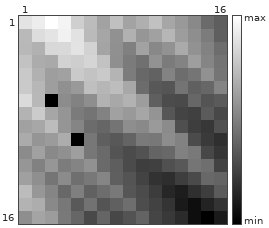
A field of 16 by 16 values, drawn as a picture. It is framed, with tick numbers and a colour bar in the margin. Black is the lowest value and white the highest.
Overall the values sit about 50% of the way up the scale. The middle left is the roughest part. Two lone cells stand out, each far lower than its neighbours. Values rise toward the top left.
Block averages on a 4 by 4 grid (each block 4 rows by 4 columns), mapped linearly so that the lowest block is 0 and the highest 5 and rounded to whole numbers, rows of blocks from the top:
5433
4422
3221
3210
